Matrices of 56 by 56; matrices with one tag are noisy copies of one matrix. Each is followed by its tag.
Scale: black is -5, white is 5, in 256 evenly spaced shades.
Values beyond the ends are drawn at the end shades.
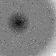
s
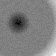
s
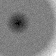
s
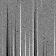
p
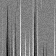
p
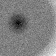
s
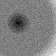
s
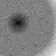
s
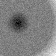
s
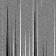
p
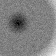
s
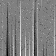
p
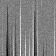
p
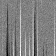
p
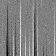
p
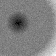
s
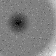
s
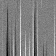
p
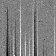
p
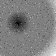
s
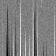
p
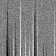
p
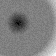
s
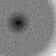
s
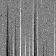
p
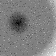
s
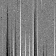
p
